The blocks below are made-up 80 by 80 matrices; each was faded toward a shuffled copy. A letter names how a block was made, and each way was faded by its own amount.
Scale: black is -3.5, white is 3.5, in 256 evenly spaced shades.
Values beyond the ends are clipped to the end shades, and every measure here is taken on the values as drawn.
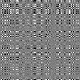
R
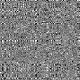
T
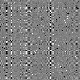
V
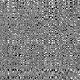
T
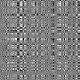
R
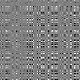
R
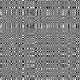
R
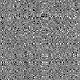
T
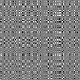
R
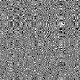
T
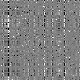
V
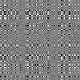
R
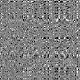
T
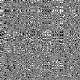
T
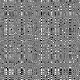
V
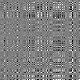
R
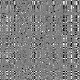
V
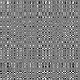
R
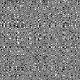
T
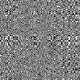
T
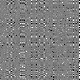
V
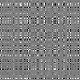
R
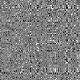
T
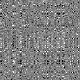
T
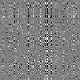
V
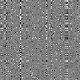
V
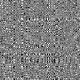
T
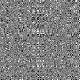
T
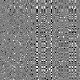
V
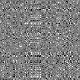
T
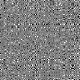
T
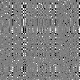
V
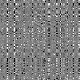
V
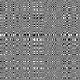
R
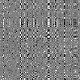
V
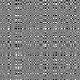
R
